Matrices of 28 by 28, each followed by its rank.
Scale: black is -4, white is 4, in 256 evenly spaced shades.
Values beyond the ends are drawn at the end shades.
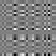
one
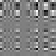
one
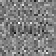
five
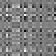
two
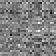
five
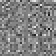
five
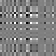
one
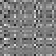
two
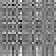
two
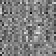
five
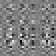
two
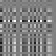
one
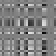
one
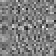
five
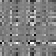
two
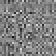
five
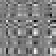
two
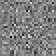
five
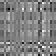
two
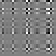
one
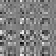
two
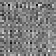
five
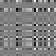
one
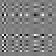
one
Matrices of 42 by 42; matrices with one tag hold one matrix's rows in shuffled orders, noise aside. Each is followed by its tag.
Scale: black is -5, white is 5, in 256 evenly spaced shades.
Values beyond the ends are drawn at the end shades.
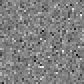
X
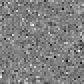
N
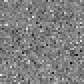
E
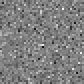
X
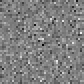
X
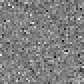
N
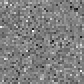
E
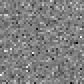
E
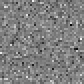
E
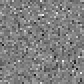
X
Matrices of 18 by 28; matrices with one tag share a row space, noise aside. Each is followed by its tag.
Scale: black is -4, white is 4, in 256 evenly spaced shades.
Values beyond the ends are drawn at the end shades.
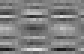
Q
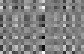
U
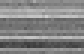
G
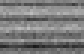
G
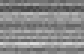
G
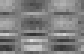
Q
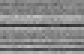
G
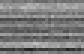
G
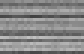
G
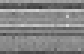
G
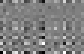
U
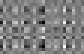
U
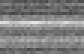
G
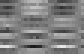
Q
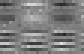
Q
